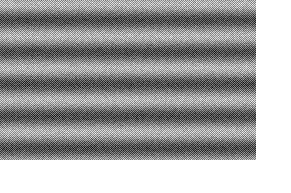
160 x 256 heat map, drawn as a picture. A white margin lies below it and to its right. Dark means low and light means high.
Average level on the scale: 50%. Seam: none. Stripes: horizontal, repeating 5 times.
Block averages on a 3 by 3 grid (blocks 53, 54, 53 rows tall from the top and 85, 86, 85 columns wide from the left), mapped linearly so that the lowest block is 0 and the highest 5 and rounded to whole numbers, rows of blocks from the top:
444
555
000
